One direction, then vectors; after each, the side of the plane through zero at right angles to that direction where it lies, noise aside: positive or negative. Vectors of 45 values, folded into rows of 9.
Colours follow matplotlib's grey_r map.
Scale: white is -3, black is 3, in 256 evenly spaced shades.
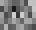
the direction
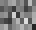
positive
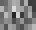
negative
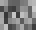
positive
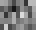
positive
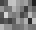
negative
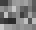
negative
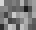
positive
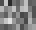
negative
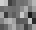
positive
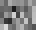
positive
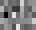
positive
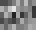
negative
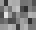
negative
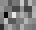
positive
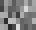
positive
